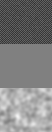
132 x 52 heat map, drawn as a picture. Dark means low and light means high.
It is made of 3 by 1 panels. Panel 1,1: low, checkered. Panel 2,1: middling, flat. Panel 3,1: high, blotchy.
